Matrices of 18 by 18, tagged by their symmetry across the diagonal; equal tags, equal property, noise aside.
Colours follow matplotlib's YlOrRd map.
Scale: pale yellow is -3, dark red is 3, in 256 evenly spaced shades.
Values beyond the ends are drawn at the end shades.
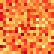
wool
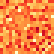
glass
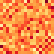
glass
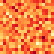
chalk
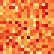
wool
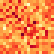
glass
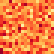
wool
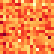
chalk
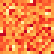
glass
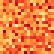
wool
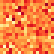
chalk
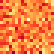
wool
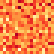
chalk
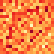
glass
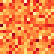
chalk
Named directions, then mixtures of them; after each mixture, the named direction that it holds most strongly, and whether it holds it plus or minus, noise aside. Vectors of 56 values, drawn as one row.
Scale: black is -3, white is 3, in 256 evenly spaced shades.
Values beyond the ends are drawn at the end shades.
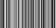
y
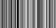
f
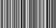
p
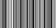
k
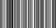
k, minus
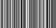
p, plus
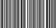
p, plus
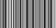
k, plus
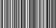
p, plus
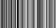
f, plus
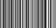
p, minus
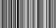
f, plus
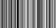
f, plus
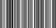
k, minus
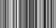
f, minus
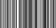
f, minus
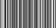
y, minus
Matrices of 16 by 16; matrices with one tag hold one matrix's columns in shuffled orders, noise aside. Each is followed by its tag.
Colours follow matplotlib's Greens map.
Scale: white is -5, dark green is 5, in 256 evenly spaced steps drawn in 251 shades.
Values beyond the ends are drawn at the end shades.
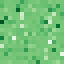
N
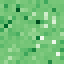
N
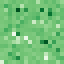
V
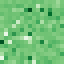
V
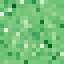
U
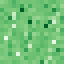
N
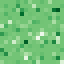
V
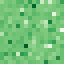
U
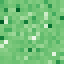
N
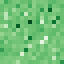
N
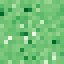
V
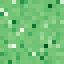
U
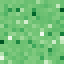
V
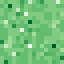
U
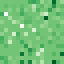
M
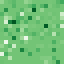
N
